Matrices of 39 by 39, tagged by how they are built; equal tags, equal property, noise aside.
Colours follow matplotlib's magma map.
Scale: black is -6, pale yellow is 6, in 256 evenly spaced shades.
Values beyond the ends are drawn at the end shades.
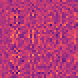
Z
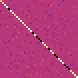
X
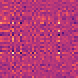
Z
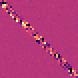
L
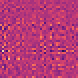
Z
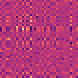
Z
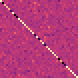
X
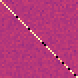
X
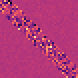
L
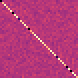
X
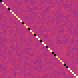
X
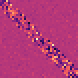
L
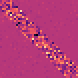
L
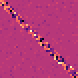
L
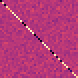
X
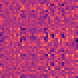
Z
